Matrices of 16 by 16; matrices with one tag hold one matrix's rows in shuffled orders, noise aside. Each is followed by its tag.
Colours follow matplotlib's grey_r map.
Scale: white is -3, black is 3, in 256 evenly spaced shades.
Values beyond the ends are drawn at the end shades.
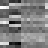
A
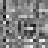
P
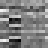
A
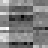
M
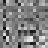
P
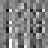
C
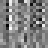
C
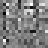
P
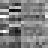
A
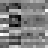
A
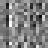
C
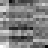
M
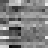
A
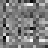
P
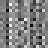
C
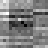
M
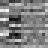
A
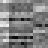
M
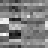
A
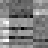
M
